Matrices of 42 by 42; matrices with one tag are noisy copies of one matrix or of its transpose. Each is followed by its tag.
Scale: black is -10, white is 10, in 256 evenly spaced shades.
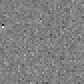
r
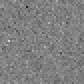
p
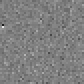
r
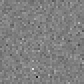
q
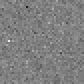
p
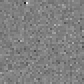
r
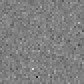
q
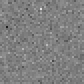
p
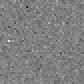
p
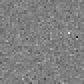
q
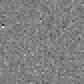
r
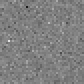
p
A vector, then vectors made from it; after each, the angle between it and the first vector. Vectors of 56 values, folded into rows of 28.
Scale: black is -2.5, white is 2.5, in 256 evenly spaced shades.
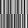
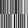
partly aligned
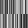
partly opposed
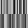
orthogonal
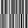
nearly opposite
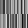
partly aligned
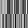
orthogonal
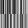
orthogonal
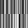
orthogonal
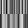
orthogonal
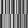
partly opposed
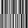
nearly opposite
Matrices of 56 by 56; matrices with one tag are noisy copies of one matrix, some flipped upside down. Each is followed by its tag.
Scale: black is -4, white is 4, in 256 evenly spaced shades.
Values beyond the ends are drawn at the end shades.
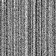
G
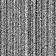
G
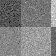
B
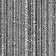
G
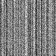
G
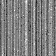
G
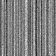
G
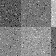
B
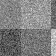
B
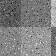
B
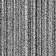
G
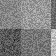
B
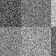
B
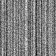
G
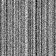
G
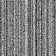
G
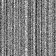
G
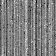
G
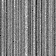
G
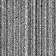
G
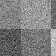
B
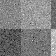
B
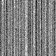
G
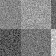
B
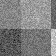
B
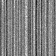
G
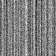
G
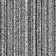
G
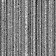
G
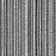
G
